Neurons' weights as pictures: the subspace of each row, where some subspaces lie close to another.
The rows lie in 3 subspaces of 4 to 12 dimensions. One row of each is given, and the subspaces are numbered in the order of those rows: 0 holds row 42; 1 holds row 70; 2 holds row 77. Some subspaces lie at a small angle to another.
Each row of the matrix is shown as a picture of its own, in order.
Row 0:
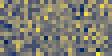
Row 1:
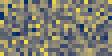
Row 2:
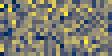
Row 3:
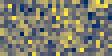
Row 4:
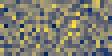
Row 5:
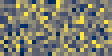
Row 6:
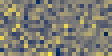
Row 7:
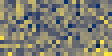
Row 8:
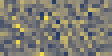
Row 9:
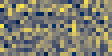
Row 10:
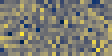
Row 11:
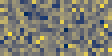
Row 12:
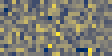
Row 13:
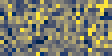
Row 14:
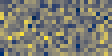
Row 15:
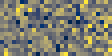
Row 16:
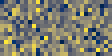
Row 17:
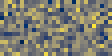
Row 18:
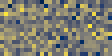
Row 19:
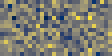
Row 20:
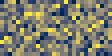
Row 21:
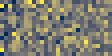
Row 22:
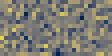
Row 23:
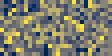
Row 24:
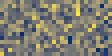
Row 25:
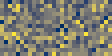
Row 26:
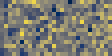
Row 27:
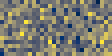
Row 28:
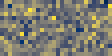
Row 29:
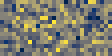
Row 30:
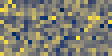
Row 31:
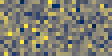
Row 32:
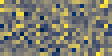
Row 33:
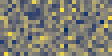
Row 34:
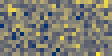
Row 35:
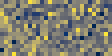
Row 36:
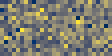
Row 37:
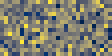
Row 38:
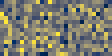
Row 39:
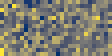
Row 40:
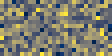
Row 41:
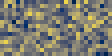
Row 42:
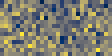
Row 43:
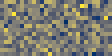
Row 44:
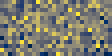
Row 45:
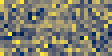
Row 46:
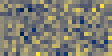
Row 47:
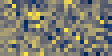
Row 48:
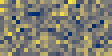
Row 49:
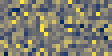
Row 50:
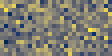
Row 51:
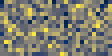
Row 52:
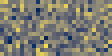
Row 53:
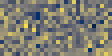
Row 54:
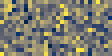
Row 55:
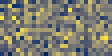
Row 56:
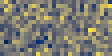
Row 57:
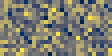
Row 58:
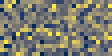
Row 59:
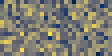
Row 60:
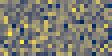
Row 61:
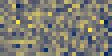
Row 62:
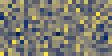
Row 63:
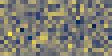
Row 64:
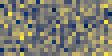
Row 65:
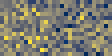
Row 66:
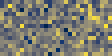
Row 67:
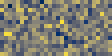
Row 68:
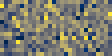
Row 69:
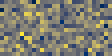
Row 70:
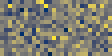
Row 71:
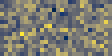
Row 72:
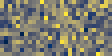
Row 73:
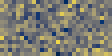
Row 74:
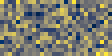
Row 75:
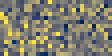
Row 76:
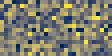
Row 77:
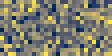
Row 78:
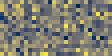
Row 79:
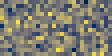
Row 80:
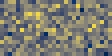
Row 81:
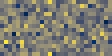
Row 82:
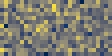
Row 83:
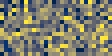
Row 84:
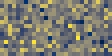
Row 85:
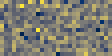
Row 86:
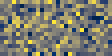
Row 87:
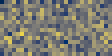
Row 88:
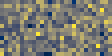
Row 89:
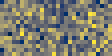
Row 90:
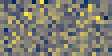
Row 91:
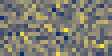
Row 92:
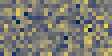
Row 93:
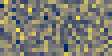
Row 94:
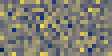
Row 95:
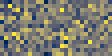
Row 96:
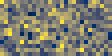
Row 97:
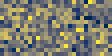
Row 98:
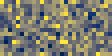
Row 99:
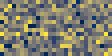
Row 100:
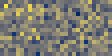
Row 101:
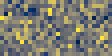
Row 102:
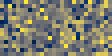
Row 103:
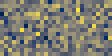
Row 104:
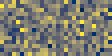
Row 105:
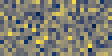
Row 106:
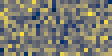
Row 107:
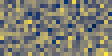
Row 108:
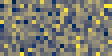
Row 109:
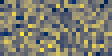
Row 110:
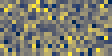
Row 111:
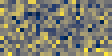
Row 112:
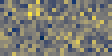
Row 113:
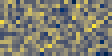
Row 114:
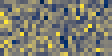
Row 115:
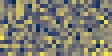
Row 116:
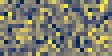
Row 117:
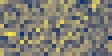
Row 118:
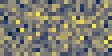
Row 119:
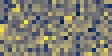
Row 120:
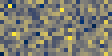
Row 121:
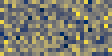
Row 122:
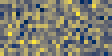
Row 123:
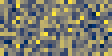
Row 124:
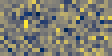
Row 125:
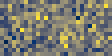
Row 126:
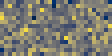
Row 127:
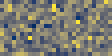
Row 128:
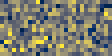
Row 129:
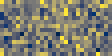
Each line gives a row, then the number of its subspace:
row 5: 1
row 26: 1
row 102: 0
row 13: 2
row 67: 1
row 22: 1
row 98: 0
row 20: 0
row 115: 0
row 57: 1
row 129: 0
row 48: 0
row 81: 1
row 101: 2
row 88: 1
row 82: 1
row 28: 2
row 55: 0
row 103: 0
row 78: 2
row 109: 1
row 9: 1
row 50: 2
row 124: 1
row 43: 1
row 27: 2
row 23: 2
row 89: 0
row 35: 2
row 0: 2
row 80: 0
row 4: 1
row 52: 2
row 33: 1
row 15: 1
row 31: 0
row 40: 1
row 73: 1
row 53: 0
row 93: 2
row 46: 1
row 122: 1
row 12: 2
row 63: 0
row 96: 1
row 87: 0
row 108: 2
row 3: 2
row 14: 0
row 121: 1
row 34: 1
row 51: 2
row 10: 0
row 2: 1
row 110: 2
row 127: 1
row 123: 1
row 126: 2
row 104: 2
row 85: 1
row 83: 2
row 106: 2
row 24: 2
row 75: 0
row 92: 1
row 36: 0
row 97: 1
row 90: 1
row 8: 2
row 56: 2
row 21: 1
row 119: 2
